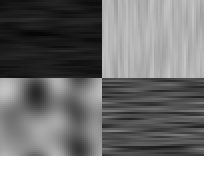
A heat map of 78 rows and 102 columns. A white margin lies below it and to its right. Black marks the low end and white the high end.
It is made of 2 by 2 panels. Panel 1,1: very low, streaked across, faint in contrast. Panel 1,2: high, streaked downward, faint in contrast. Panel 2,1: middling, smooth, strong in contrast. Panel 2,2: low, streaked across.
